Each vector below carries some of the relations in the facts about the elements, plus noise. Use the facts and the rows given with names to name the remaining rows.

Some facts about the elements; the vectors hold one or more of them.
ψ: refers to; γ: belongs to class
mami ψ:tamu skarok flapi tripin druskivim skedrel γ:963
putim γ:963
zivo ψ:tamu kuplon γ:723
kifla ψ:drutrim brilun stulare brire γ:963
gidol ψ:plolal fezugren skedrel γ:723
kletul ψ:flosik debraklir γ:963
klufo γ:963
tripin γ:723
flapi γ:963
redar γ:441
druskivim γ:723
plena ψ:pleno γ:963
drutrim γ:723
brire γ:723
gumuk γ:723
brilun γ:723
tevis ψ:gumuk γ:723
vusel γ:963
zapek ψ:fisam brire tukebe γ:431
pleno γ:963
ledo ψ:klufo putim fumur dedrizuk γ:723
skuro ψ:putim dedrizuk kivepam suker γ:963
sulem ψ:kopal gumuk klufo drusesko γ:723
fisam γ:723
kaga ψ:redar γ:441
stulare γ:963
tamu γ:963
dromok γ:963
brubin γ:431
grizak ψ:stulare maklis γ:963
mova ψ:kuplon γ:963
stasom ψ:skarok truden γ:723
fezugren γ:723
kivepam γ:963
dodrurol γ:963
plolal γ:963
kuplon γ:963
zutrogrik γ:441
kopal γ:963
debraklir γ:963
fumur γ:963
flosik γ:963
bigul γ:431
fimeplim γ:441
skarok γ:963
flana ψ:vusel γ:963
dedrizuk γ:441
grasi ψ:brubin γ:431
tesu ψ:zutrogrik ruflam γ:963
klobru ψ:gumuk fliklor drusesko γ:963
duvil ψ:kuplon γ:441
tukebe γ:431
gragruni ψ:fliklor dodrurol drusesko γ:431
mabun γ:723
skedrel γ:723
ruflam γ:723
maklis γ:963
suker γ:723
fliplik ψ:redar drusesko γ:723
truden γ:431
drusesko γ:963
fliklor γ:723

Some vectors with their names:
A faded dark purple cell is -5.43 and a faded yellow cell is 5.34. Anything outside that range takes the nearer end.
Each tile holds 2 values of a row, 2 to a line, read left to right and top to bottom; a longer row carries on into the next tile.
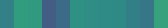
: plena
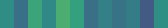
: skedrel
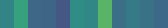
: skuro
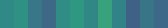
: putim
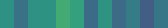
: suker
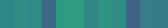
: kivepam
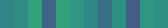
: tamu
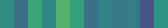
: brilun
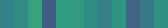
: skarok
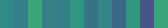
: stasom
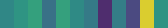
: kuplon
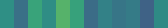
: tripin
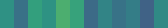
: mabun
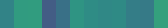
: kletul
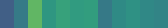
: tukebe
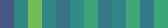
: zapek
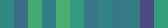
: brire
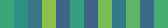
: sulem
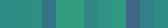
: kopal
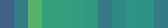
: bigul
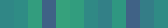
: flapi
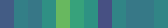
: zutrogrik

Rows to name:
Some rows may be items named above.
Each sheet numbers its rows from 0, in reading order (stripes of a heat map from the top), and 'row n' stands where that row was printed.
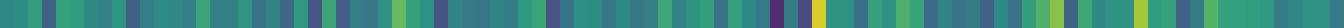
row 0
flapi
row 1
stasom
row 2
zutrogrik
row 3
mami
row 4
kuplon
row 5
mabun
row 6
gragruni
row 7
bigul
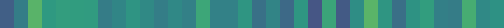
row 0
brubin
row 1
stasom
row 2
grasi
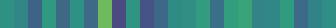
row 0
ledo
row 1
dodrurol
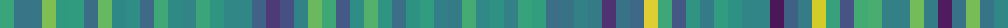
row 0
gumuk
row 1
zivo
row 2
grasi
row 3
mova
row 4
duvil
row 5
kaga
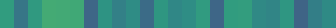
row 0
fliklor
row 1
dromok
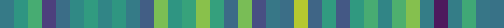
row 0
kifla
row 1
fliplik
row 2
redar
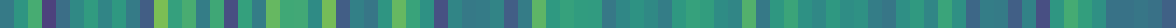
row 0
kifla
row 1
klobru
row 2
fimeplim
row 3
truden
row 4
drusesko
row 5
klufo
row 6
dedrizuk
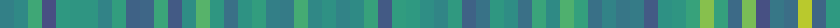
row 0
stulare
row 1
grasi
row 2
maklis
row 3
fisam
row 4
fliplik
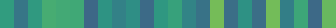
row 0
fliklor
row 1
tevis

